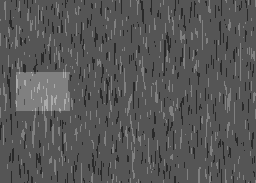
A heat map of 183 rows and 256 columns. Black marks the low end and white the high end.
Grain: streaks running down. Odd patch: higher, in the middle left. Slope: none. Ninth with the highest average: middle left. Mirror symmetry: none.
